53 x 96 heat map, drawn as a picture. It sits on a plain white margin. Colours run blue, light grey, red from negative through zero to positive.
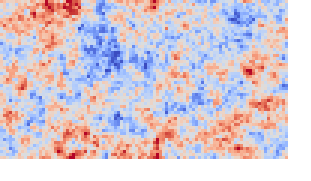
The texture is blotchy. Neither half mirrors the other. Overall the values sit about 50% of the way up the scale. No row or column stands out.
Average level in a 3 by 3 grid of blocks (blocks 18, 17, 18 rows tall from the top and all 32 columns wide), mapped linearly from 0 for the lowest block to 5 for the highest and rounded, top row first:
510 / 203 / 434
